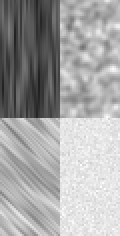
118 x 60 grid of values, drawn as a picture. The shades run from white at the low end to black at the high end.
The table splits into 2 rows of 2 panels. Panel 1,1: high, streaked downward. Panel 1,2: low, blotchy. Panel 2,1: low, slanting down to the right. Panel 2,2: very low, fine-grained, faint in contrast.
